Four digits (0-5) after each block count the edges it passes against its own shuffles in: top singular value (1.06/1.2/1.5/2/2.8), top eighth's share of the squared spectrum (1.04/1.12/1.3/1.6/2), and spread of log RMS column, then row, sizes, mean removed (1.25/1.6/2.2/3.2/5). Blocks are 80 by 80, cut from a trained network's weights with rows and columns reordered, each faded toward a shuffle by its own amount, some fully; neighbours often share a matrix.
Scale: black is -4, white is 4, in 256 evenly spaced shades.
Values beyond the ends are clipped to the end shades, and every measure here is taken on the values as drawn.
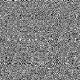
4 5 2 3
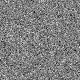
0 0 0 0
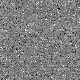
0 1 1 0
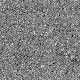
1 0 0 0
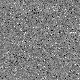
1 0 0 0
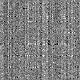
4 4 2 3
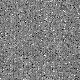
1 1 0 0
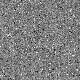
0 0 0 0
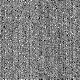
3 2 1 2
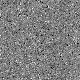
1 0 0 0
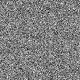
2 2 0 0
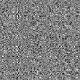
4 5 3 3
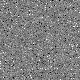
0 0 0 0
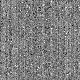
3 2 0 1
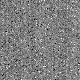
2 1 0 0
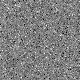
0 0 0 0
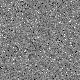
0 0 0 0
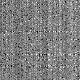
4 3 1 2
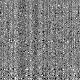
4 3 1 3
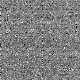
2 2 2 0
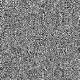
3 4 2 2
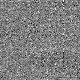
2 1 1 0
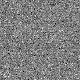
1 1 1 0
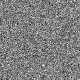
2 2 0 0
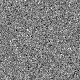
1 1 0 0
